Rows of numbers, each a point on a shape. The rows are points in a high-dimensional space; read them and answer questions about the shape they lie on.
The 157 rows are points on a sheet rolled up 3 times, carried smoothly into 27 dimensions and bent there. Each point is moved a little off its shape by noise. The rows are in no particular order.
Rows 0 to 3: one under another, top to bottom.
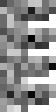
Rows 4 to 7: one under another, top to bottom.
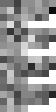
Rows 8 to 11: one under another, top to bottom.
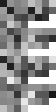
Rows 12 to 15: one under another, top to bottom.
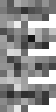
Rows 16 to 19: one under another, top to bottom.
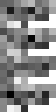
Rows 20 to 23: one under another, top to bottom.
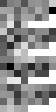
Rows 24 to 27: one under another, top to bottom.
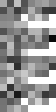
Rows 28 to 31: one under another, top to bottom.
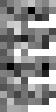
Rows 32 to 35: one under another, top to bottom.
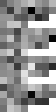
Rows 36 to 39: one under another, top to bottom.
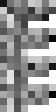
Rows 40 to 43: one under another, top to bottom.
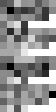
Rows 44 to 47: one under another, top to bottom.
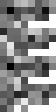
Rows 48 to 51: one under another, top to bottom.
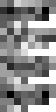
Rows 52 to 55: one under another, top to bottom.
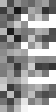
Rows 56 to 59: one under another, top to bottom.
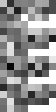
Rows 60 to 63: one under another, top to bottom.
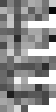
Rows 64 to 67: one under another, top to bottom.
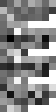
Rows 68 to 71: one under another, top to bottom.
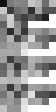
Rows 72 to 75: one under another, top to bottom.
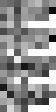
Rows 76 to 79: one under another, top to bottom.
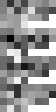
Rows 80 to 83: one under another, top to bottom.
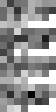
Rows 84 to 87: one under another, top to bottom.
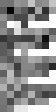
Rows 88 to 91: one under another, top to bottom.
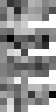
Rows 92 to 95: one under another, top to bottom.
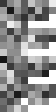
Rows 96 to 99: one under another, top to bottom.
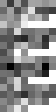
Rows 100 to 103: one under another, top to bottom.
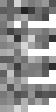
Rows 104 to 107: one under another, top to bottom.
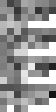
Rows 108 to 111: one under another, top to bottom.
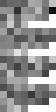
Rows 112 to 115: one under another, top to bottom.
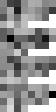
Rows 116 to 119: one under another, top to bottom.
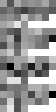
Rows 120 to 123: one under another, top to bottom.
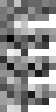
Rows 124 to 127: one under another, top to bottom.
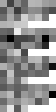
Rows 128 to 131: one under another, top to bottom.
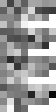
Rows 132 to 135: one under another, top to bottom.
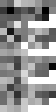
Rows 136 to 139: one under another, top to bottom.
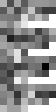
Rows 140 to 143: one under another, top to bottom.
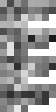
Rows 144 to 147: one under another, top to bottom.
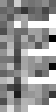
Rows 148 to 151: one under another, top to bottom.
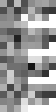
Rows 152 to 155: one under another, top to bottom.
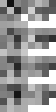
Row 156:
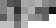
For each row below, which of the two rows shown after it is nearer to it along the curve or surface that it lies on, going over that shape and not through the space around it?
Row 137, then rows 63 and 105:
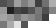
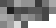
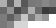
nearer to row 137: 63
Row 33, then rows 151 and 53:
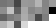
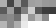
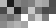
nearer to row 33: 151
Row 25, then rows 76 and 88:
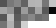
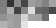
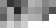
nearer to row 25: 88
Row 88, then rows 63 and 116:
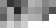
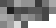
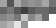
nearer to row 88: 116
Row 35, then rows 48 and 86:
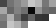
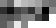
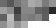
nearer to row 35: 86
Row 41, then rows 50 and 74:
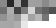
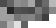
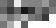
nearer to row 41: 74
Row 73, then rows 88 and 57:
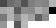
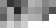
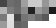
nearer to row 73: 57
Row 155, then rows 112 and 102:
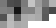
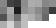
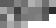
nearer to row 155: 102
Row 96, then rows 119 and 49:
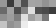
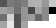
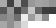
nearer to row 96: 49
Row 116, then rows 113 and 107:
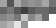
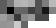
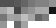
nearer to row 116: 113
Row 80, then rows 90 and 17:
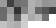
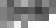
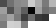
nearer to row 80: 90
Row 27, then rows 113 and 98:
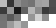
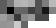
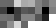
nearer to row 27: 98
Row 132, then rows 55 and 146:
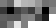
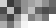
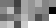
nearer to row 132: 55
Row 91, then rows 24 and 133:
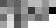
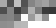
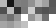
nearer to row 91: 24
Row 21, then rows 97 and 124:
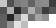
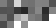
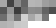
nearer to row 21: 97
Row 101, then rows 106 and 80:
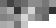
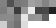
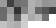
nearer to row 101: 106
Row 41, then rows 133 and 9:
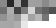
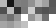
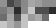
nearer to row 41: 9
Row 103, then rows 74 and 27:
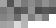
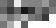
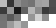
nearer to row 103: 74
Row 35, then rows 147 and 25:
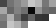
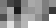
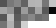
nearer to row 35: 25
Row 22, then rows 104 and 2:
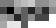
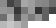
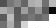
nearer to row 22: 2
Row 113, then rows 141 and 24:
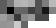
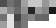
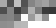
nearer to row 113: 24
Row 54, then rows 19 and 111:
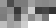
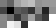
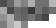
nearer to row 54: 111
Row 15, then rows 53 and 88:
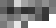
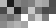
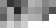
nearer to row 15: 88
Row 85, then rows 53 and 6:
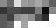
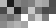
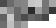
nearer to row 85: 53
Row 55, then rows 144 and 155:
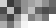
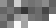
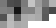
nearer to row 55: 144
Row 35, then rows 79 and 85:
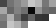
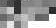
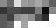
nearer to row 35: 79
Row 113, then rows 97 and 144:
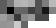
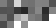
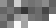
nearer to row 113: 144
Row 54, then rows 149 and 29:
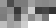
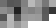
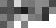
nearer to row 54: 149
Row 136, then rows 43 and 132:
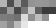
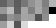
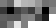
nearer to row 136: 43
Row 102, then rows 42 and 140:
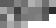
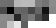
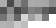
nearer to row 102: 140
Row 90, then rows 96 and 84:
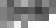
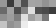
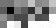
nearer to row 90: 96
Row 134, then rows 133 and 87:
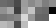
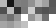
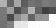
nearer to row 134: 87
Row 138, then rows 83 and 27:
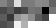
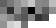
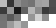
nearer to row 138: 27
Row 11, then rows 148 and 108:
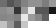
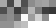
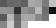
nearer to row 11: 148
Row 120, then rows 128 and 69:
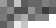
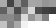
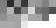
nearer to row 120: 128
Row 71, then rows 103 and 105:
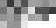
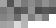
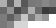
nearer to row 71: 105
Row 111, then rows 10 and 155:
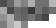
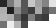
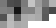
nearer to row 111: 155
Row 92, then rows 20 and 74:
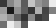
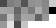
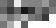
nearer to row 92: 20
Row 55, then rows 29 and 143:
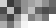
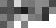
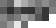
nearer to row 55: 29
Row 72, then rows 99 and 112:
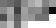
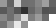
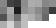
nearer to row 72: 112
